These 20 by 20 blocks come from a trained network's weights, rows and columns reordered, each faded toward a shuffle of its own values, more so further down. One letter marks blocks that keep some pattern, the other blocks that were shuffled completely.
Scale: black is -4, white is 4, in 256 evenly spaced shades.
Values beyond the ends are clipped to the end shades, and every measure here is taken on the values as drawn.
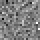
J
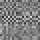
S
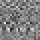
S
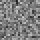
J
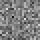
J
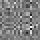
S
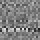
S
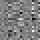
S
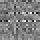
S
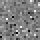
J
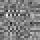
S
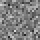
J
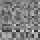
S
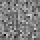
J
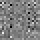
S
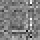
S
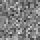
J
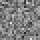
J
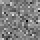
J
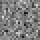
J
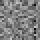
S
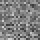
S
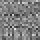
S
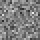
J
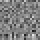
S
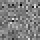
S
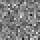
J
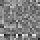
S
